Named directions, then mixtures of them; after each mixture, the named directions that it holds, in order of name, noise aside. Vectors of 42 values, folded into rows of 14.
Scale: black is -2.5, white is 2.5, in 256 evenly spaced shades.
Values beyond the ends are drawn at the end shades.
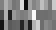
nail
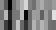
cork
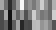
cork, nail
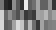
cork, nail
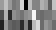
nail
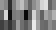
cork, nail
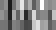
cork, nail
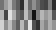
cork, nail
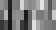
cork, nail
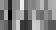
cork, nail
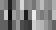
cork, nail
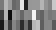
nail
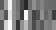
cork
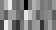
cork, nail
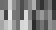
cork, nail
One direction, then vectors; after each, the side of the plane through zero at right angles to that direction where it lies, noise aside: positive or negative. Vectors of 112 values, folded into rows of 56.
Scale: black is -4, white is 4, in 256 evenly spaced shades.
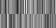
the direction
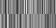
positive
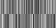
negative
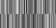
negative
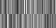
positive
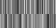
positive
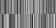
positive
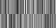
positive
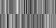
negative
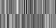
negative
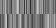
negative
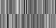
negative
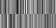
positive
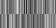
negative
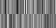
positive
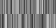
negative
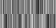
positive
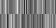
negative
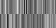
negative
